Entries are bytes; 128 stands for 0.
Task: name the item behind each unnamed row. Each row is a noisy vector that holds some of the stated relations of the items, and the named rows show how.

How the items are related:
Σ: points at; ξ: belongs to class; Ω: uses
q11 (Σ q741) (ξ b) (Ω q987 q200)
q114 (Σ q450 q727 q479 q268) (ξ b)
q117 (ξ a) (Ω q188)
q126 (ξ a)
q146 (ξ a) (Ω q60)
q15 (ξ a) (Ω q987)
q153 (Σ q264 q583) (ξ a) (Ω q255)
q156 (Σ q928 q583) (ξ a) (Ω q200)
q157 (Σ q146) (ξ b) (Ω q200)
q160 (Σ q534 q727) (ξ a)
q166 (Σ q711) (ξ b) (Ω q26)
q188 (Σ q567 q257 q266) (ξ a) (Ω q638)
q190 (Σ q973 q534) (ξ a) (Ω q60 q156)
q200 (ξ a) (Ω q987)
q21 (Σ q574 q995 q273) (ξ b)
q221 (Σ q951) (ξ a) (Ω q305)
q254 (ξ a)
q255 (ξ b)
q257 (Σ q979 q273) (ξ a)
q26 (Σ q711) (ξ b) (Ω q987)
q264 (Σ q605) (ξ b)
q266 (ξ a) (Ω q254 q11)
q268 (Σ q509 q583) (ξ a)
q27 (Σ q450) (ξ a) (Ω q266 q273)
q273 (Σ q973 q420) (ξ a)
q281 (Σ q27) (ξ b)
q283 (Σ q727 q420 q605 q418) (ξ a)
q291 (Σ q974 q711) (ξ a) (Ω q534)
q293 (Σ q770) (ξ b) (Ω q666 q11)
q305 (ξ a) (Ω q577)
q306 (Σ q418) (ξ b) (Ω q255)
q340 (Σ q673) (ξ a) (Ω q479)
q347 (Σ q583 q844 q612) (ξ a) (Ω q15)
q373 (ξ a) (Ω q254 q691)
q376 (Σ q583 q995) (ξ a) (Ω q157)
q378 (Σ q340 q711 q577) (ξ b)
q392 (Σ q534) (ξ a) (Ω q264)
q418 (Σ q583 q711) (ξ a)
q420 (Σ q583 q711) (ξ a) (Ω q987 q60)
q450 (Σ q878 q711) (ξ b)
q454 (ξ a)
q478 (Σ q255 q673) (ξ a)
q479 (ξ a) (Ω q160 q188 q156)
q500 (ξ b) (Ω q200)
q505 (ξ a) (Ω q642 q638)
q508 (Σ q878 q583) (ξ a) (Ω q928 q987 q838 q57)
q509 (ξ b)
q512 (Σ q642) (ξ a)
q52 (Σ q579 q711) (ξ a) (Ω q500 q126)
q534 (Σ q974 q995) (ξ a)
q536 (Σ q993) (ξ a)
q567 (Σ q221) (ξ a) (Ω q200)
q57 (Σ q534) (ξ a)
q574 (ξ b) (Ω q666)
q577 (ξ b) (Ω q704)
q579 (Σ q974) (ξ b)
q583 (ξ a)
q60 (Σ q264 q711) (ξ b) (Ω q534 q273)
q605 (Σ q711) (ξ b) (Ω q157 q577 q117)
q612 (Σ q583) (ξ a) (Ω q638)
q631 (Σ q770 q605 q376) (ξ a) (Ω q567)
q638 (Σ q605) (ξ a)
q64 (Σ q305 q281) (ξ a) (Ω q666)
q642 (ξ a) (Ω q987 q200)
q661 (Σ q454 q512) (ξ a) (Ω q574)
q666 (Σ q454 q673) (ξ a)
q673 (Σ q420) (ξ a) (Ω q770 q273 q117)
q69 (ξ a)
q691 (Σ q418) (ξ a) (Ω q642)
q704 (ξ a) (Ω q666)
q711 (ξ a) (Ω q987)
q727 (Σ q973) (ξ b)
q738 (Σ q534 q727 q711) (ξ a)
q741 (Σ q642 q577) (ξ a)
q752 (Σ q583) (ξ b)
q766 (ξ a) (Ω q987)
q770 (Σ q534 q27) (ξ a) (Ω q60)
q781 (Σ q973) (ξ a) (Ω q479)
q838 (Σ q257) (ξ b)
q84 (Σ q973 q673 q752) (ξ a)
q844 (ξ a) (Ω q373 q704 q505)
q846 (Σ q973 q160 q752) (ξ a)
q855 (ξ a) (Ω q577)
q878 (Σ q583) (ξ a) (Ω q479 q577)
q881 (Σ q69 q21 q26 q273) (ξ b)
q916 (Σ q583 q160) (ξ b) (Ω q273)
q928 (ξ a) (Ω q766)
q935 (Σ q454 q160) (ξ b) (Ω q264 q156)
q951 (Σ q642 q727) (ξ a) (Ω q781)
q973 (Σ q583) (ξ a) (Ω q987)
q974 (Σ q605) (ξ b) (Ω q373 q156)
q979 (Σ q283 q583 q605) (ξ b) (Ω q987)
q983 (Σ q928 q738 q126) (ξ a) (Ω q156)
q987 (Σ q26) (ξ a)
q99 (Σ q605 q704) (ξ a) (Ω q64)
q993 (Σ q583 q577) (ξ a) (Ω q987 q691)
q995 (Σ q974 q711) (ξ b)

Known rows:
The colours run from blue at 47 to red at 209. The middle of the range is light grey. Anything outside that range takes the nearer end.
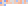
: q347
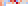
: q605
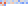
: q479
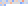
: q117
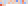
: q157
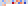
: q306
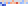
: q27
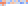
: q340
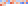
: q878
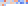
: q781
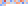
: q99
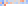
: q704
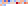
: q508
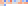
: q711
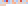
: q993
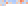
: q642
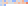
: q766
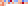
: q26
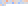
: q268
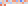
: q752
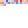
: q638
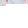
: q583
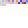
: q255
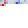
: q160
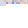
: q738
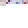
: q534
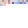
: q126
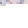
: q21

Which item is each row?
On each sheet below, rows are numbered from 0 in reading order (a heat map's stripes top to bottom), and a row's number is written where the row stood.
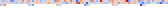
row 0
q666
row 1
q15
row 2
q579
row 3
q257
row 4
q974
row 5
q273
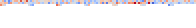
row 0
q612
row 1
q770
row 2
q376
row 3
q512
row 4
q838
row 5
q392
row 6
q283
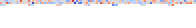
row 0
q505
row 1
q631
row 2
q153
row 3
q420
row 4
q146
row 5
q727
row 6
q574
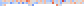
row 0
q741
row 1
q291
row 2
q973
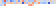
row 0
q661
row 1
q156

